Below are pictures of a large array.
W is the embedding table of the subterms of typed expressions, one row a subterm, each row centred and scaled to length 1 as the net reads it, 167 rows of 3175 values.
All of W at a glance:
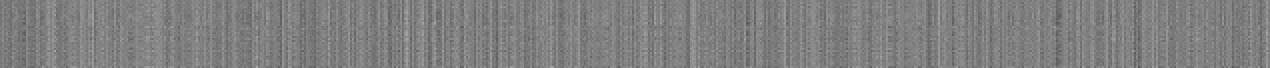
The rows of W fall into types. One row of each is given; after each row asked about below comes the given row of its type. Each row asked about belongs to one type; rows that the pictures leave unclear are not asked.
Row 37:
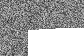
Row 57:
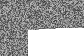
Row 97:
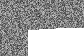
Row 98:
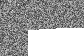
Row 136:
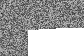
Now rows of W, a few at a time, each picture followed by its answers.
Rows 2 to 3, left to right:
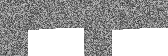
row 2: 37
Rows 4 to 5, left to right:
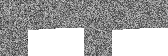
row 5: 37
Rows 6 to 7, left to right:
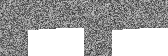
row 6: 136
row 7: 37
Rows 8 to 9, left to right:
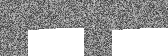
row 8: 57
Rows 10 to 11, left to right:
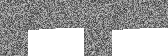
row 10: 37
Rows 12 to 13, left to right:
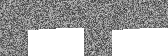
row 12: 136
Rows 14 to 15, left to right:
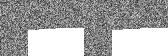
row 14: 57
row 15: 97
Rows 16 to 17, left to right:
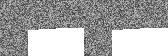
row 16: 136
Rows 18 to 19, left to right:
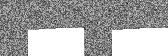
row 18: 57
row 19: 136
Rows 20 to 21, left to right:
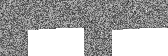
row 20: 136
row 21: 57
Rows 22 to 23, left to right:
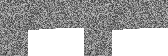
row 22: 37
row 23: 37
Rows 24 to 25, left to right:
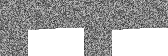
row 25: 57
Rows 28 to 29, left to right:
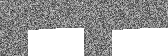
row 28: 136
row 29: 97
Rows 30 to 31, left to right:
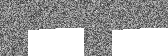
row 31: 98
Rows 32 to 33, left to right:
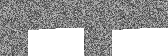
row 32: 37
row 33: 97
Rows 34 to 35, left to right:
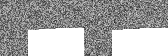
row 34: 57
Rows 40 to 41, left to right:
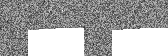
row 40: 57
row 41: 98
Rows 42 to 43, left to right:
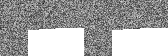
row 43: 136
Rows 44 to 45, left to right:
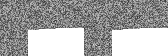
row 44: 57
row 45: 57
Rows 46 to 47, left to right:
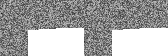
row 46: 136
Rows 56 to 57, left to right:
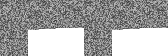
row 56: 57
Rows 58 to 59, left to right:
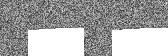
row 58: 57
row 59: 136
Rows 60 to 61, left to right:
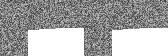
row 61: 57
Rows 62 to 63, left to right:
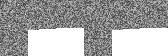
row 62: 98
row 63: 57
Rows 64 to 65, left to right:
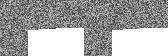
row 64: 136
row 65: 37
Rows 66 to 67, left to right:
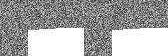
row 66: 97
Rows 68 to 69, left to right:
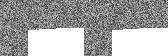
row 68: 37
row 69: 37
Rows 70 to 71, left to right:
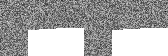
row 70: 97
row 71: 37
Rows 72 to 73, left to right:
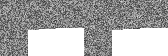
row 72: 57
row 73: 136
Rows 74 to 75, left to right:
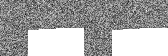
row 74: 37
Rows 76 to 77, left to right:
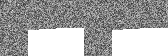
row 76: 98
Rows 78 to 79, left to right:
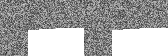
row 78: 37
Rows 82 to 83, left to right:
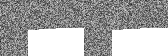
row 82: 57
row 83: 97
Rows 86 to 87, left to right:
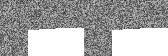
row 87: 136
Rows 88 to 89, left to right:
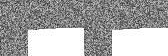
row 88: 57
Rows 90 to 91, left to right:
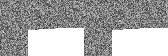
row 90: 97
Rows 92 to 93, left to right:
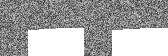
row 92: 57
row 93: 136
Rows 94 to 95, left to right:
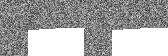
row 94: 37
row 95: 97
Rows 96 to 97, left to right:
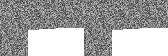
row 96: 97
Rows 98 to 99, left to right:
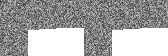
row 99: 97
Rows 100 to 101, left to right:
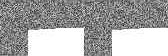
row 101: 57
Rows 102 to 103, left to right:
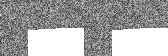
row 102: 57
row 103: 57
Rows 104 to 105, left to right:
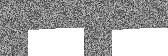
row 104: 37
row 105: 57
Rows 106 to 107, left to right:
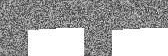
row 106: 136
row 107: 136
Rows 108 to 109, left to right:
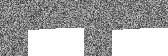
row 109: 37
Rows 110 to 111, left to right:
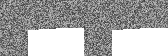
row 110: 136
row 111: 98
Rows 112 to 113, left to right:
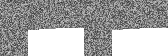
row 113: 57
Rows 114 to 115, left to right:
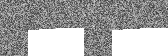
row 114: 37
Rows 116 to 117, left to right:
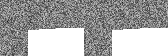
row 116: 37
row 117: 97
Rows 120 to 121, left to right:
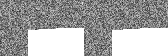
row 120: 97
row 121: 97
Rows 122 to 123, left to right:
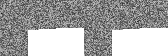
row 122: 136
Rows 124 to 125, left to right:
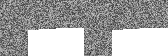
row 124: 136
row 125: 37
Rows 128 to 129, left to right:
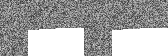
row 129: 57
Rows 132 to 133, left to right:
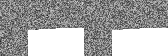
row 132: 136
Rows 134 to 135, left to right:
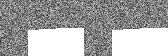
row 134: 136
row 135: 97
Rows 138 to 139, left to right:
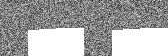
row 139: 136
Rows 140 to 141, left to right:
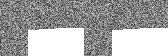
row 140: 97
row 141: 37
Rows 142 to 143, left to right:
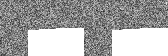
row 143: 97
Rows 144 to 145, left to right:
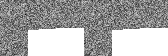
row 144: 37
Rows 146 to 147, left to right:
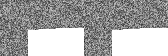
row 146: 57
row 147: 57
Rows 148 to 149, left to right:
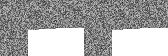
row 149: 97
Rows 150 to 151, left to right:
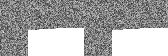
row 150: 97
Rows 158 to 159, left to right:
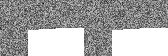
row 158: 136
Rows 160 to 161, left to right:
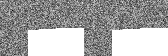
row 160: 136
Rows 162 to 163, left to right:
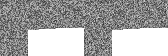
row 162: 57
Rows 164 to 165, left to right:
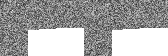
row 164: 98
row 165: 37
